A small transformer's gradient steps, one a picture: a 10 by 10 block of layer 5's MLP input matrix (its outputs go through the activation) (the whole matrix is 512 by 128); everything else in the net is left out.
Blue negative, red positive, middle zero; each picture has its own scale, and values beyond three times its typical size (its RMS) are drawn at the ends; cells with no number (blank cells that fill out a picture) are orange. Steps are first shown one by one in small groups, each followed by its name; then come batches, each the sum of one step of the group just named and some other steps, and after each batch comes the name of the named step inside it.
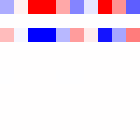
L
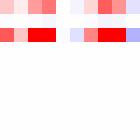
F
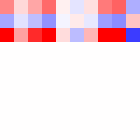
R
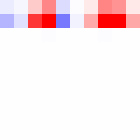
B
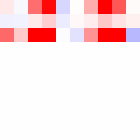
F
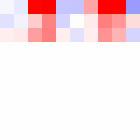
B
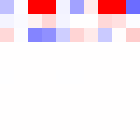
L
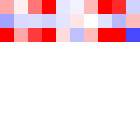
R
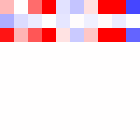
R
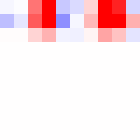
B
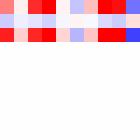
R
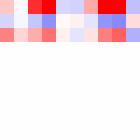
R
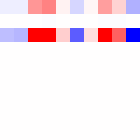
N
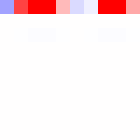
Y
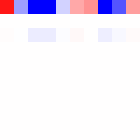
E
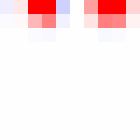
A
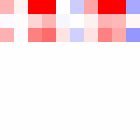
A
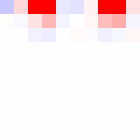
Y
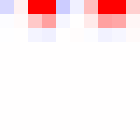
A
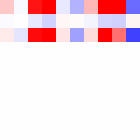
N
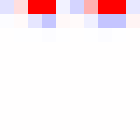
Y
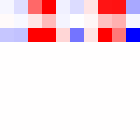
N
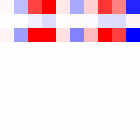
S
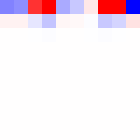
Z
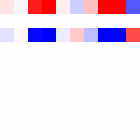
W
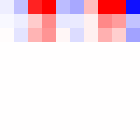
S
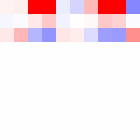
W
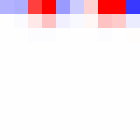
Z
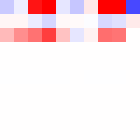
Z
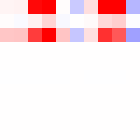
S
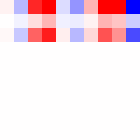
S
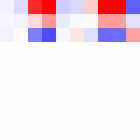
W
